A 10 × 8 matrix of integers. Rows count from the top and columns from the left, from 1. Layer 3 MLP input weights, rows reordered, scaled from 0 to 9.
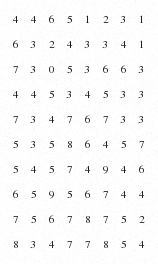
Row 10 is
8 3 4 7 7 8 5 4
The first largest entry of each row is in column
3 1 1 3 1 4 6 3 5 1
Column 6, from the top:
2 3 6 5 7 4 9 7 7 8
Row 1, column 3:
6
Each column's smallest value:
4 3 0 3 1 2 3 1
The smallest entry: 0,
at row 3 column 3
